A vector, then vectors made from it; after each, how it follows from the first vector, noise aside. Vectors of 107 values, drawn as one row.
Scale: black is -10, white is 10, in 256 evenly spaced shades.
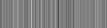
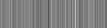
reversed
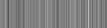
wrapped around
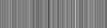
reversed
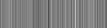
reversed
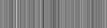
wrapped around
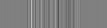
partly zeroed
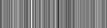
scaled up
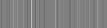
partly zeroed
